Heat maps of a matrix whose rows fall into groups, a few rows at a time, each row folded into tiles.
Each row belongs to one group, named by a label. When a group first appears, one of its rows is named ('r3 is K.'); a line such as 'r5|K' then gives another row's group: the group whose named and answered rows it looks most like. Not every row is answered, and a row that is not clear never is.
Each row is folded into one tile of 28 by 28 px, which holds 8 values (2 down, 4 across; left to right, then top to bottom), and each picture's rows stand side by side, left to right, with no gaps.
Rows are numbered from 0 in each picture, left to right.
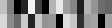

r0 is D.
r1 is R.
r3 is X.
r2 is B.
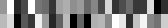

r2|X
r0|X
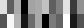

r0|B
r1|X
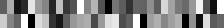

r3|D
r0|D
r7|R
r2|R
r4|D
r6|X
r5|R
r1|B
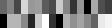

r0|R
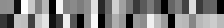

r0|R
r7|D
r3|X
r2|B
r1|B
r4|X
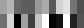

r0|X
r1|B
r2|X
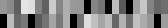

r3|D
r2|X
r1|R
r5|X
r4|R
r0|R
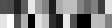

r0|D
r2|B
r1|B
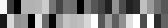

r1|B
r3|D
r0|R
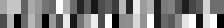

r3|D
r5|X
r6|D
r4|R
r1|X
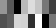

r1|X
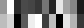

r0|X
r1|D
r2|B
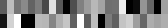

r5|R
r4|D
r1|R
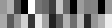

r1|B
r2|R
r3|R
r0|D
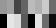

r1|B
